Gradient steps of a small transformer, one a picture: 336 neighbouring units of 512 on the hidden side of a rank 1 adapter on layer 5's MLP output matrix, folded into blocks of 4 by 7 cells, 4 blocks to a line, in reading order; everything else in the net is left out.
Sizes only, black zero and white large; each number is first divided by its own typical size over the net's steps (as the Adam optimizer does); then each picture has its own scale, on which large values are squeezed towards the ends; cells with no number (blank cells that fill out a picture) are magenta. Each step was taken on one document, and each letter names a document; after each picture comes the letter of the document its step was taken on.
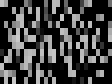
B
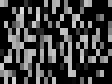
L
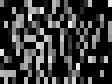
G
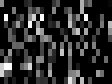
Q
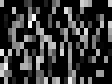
Q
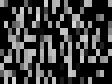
L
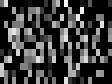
G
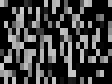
L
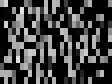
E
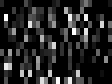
Q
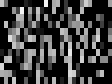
L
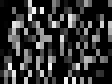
G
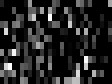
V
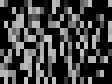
G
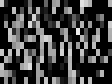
B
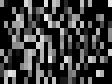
B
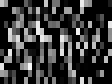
L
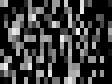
G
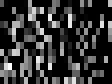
V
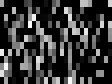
Q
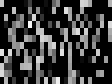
Q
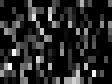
V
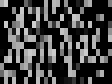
E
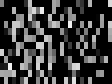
G
